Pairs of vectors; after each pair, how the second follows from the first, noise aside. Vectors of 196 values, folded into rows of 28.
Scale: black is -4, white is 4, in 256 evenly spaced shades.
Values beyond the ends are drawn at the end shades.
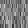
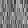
reversed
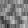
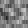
wrapped around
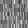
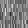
wrapped around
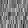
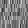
reversed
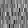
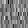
wrapped around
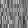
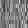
reversed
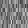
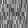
wrapped around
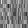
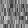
wrapped around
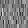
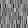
wrapped around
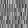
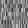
reversed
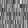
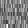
reversed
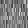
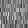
reversed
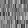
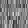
wrapped around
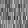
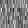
reversed
